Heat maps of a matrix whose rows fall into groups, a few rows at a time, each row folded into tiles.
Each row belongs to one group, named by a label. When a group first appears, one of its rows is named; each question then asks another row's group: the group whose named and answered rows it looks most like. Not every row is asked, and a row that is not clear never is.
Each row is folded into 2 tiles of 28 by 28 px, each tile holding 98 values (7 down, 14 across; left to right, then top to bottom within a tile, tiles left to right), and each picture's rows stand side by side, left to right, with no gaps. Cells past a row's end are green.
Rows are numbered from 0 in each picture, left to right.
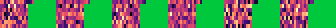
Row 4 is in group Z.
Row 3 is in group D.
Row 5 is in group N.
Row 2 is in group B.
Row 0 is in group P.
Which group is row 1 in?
D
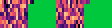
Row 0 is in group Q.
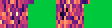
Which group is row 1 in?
P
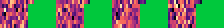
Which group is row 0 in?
D
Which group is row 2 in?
B
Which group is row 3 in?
B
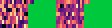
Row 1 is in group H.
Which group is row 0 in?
Z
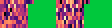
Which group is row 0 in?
P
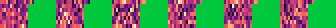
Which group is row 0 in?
D
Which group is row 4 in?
H
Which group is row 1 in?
B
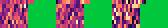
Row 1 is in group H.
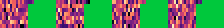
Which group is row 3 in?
N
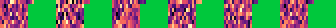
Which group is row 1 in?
Z
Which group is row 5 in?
P
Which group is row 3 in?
H
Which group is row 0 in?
P
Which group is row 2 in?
B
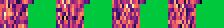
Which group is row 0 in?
N
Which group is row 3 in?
B
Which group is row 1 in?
N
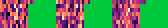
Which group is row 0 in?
Q
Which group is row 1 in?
D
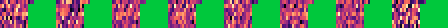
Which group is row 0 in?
N
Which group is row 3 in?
B
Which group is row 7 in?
Q
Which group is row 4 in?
N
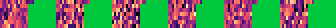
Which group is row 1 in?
Q
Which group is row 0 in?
B
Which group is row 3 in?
D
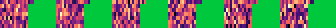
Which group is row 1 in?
N
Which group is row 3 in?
Q
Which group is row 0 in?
N
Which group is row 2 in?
Q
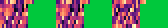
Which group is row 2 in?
H
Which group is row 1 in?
D
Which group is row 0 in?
D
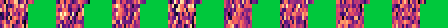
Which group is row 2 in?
N
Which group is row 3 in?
Q
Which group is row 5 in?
N
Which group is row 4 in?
B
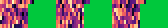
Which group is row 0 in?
Z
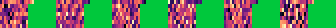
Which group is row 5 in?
Q
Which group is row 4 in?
B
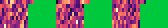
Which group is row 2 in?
D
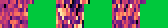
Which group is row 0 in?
D
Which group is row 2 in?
N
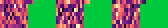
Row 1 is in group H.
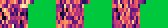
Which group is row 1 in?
P
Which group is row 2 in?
B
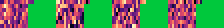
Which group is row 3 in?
D
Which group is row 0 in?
N
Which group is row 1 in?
Z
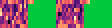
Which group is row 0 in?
H
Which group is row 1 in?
H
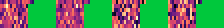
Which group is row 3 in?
Q
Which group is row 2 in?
Q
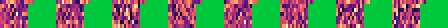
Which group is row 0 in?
H
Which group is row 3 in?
P
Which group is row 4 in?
H
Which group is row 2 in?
Q
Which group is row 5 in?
Q
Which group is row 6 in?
H
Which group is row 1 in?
H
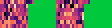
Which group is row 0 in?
P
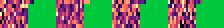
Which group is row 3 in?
Q
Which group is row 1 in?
H
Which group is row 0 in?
Z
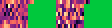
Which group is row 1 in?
Z
